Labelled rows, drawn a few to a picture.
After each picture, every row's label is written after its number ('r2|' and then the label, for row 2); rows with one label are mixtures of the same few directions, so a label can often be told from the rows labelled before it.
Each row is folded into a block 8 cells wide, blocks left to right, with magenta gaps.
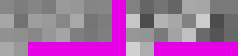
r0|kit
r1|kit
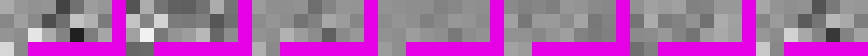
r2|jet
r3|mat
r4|jet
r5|jet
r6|kit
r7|kit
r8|jet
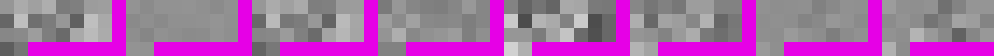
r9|kit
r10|mat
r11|kit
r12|mat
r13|kit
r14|kit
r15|jet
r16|jet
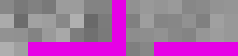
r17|kit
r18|kit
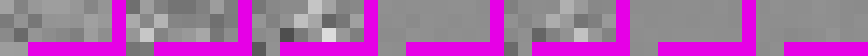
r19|mat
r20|mat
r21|jet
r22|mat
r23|jet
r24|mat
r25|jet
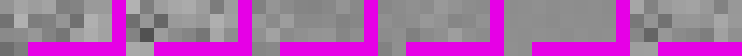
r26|kit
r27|mat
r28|mat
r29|jet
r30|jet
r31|mat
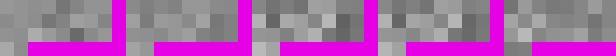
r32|jet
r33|kit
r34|kit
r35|kit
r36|mat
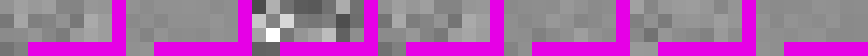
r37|kit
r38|mat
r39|mat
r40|kit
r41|jet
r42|mat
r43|kit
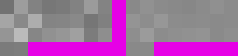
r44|mat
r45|mat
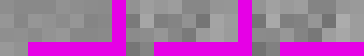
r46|kit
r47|kit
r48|kit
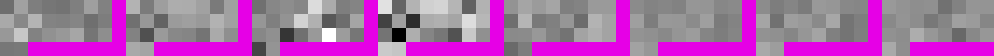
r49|mat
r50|mat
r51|jet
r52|mat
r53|kit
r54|kit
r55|kit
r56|jet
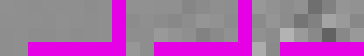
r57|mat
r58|jet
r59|jet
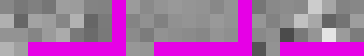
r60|kit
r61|mat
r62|jet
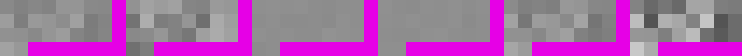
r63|kit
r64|kit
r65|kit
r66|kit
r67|kit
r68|kit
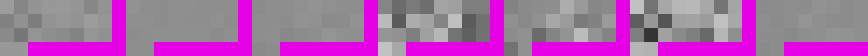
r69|mat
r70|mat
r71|jet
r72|kit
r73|jet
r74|mat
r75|jet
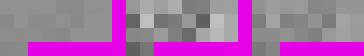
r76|kit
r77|kit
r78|kit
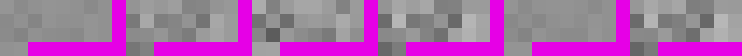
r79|mat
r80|kit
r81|mat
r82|kit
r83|mat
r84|kit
